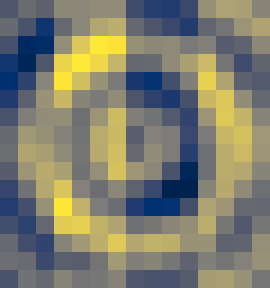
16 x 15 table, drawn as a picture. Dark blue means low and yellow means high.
Concentric rings centre on the centre. On average the colour sits 50% of the way up the scale. No single row or column stands out from its neighbours. Upright stripes repeat 2 times across the table. There is no overall slope.
